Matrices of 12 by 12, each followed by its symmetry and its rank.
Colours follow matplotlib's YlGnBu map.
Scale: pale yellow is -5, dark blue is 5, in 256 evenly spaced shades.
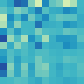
antisymmetric, rank two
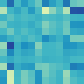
antisymmetric, rank two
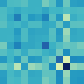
symmetric, rank two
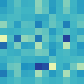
neither, rank two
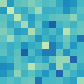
symmetric, full rank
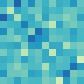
symmetric, full rank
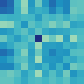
symmetric, rank two
